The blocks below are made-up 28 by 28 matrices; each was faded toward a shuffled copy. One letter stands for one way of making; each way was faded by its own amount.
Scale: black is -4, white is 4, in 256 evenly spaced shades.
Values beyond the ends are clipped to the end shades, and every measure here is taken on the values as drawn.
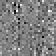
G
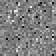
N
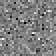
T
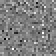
T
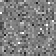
N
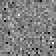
T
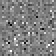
N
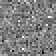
T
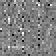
G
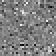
N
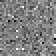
T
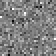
T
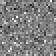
N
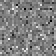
N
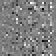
G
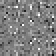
G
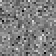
N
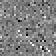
N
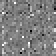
G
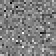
N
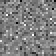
N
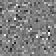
N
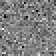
T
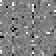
G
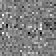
N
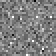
T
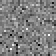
T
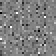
G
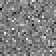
T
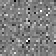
G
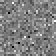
T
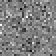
N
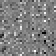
G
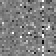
G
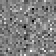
N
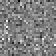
N
